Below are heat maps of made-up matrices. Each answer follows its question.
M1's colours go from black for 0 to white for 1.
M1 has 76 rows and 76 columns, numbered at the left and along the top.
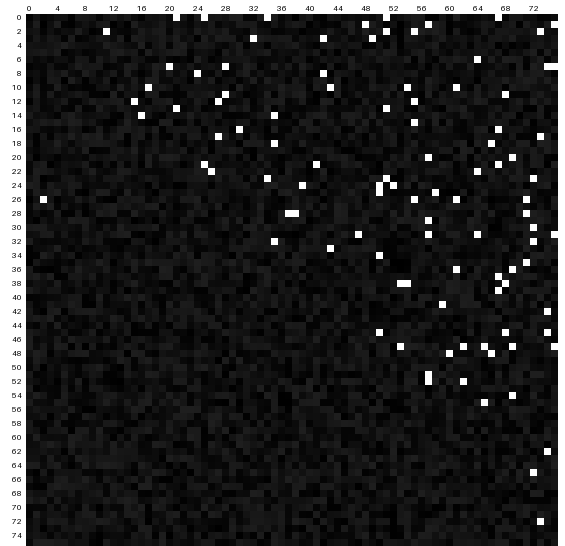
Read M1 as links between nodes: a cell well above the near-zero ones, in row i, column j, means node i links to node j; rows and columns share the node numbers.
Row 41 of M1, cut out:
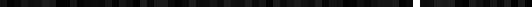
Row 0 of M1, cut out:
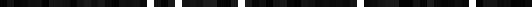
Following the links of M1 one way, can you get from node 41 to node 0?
no
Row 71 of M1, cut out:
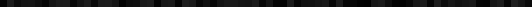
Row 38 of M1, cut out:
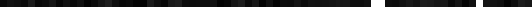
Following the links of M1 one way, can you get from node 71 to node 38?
no
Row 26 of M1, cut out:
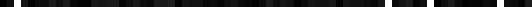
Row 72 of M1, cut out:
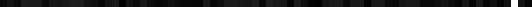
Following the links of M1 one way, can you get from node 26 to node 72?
yes
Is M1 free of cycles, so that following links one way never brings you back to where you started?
yes
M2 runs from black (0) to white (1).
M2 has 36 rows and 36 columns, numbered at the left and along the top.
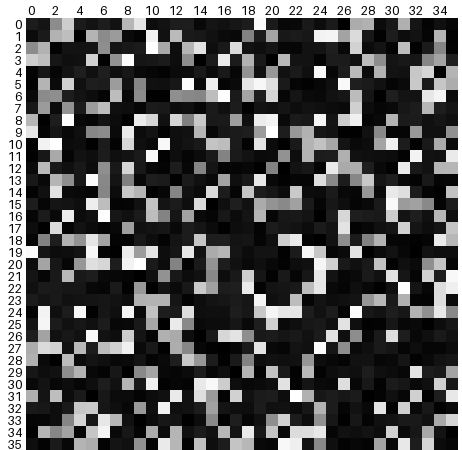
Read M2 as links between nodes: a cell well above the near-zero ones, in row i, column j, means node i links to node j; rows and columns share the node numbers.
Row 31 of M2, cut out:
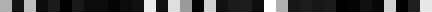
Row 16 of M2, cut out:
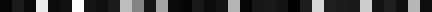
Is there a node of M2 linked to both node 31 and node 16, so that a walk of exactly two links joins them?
no
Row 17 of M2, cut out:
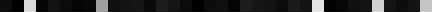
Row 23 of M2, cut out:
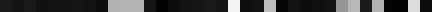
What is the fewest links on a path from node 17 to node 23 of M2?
2
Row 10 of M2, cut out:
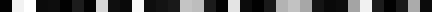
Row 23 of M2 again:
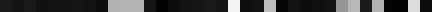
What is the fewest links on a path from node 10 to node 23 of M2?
1
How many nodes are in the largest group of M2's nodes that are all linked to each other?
5
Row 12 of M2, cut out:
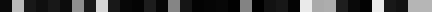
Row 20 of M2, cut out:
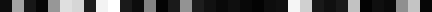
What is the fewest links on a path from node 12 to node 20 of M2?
1
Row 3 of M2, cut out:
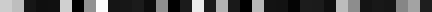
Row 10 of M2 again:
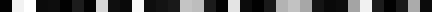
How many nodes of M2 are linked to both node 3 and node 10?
5
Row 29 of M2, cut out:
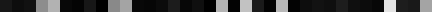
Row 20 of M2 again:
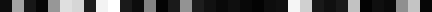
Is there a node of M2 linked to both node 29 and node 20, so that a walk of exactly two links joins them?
yes
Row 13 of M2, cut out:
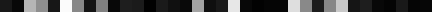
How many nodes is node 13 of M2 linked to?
11
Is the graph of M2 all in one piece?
yes
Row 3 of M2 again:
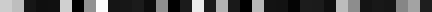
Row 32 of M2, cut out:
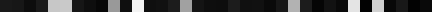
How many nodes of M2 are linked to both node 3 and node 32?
2
